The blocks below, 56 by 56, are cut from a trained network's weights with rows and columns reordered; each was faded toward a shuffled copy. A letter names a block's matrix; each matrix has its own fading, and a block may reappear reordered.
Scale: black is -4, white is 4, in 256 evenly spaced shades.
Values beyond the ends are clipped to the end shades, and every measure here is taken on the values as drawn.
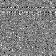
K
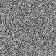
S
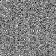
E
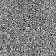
E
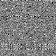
K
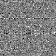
K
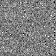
S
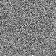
S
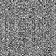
E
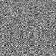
K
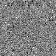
S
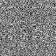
K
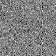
S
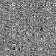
K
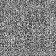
E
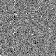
S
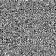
E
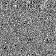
S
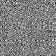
K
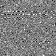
K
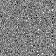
S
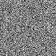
S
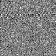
K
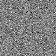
S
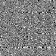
K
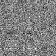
K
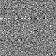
K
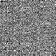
E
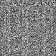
E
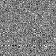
K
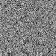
S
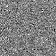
S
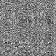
E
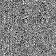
E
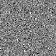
S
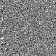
S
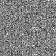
E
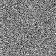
S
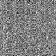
E
